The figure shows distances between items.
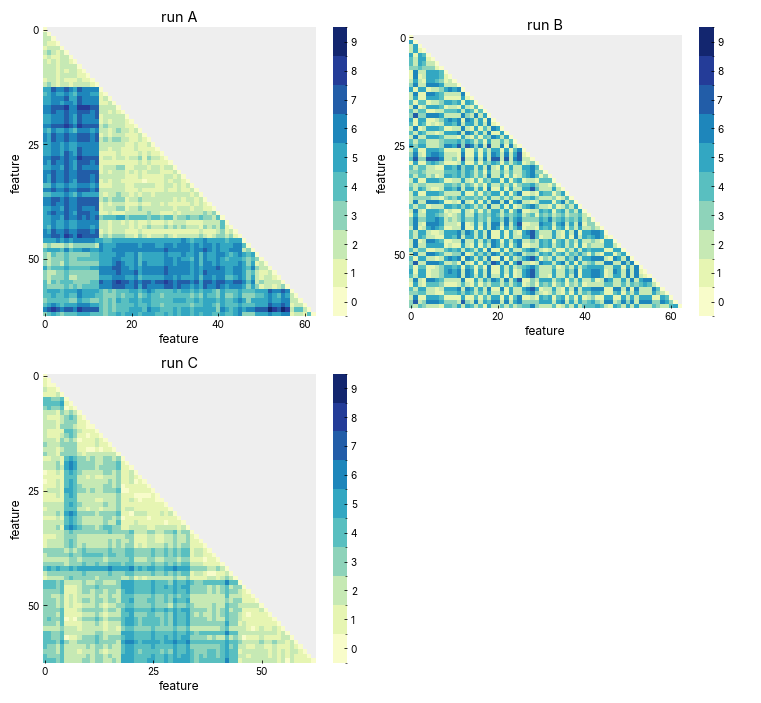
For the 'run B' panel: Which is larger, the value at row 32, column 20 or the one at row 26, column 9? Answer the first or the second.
the first
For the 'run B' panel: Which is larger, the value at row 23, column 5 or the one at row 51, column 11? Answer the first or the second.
the second
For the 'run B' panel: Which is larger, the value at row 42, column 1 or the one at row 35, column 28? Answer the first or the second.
the second
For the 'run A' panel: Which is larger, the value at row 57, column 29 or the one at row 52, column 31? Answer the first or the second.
the second
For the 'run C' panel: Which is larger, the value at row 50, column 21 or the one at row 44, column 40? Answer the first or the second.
the first
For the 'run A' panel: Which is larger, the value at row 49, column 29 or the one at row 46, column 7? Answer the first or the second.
the second
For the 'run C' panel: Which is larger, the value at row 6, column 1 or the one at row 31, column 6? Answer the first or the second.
the second
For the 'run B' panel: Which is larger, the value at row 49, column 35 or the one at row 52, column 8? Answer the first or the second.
the second
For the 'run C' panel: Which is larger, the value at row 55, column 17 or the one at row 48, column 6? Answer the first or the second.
the second
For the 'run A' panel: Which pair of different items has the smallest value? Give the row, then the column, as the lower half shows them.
33, 23
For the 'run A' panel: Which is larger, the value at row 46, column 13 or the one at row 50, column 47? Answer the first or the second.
the first
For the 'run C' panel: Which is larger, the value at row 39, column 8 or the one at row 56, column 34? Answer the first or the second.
the second
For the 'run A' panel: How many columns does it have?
63
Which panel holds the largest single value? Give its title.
run A
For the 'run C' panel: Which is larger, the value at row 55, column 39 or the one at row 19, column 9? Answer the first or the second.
the second
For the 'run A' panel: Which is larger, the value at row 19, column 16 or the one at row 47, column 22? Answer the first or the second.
the second
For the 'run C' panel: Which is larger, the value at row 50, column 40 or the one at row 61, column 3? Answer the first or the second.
the second
